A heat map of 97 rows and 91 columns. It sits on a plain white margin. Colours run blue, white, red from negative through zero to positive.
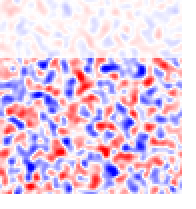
Seam: horizontal, 30% of the way down, the top part calmer. Slope: none. Stripes: none. Mirror symmetry: none. Odd rows or columns: none. Lone odd cells: none. Grain: blotchy.
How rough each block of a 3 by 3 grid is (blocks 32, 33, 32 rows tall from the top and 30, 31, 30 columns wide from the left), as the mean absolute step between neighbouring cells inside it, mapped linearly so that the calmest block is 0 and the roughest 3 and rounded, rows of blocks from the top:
0 0 0
3 3 3
3 3 3
